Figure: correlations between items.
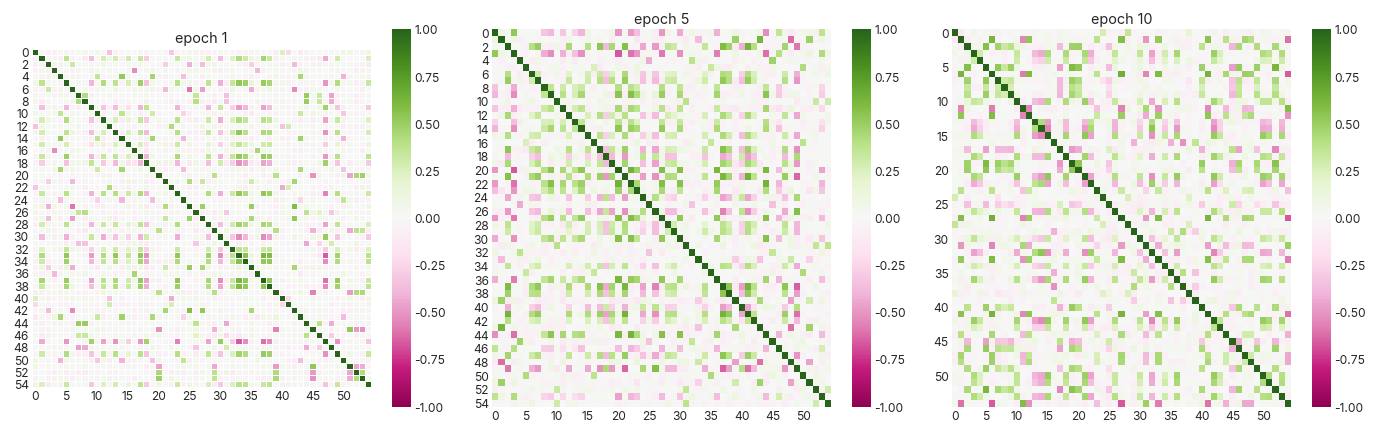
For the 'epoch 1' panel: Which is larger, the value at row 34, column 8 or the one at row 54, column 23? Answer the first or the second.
the second
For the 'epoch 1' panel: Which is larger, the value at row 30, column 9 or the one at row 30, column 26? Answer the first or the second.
the first
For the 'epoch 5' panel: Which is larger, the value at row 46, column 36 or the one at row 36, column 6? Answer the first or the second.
the second
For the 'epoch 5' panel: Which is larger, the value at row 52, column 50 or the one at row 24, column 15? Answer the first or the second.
the first
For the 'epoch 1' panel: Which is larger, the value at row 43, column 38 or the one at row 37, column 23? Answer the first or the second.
the second
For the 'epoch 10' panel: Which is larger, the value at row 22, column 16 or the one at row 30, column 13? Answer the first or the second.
the first
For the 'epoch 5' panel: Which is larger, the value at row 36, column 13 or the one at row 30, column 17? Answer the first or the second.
the first
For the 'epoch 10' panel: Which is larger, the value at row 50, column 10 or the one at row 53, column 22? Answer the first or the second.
the first
